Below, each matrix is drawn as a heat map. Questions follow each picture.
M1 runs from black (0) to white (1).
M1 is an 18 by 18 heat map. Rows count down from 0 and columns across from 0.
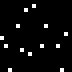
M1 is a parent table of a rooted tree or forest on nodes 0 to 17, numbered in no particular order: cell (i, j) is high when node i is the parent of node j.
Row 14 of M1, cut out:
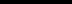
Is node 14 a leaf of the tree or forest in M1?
yes
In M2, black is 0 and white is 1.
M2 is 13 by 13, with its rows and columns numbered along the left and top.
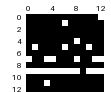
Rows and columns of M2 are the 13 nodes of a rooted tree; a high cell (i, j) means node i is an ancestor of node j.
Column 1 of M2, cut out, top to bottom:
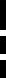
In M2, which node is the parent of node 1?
5
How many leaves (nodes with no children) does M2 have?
6
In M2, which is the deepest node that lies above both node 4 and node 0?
7
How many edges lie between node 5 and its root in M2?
1
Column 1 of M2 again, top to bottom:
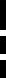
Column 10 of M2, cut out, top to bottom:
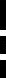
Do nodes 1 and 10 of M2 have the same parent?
yes
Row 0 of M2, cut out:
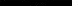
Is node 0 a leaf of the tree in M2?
no
